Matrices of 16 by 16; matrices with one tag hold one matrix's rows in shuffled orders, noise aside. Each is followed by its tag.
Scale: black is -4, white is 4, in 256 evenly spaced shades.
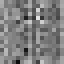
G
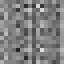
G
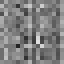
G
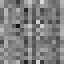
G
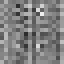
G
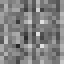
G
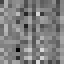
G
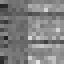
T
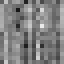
G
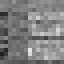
T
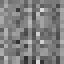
G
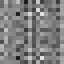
G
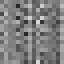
G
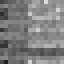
T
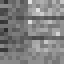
T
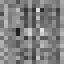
G
